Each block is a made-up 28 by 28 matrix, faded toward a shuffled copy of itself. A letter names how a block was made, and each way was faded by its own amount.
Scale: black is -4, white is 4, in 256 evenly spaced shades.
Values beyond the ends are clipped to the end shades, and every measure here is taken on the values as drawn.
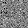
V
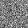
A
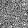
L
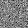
L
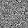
A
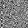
A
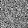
L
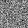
L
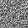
A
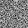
L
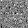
V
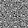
A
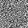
L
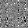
V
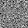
A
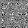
V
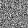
L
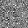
A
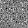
V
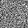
L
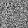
L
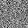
L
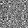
A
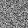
L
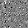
V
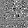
V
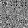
A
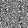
V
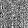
A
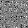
V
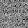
A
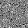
A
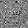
V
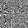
V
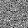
A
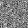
A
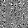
V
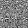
A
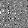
V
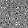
V
